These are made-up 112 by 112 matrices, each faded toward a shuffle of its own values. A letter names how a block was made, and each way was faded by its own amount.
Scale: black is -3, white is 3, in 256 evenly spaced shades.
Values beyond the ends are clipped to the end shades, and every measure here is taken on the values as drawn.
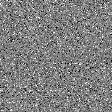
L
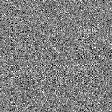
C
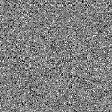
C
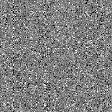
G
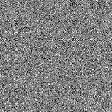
C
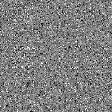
G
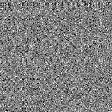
C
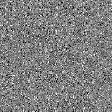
G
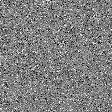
L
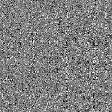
G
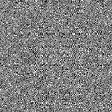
C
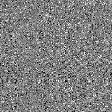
G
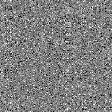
G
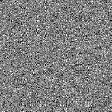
C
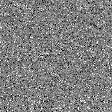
L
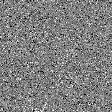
L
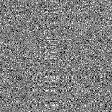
C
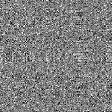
C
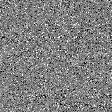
L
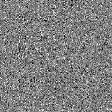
G
